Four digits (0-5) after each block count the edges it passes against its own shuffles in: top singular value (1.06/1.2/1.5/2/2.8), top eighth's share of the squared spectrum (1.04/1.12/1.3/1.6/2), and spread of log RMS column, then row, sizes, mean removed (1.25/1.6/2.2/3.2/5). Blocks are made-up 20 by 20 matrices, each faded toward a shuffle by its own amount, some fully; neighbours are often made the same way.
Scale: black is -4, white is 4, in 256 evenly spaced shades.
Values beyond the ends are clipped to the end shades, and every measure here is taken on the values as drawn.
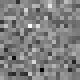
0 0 0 0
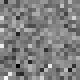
0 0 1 0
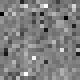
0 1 0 0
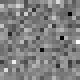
0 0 0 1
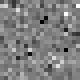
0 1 0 0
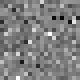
0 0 0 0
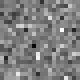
0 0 0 1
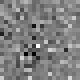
1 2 0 0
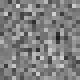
1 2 0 0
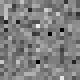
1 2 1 0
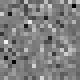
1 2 0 0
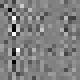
3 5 2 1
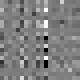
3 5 2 1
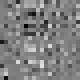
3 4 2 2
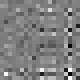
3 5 2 2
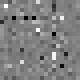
2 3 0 0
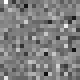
1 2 0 0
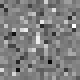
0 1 0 0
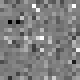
0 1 0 1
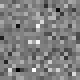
1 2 0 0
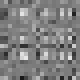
4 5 3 3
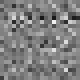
3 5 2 2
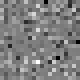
0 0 0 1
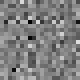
3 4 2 2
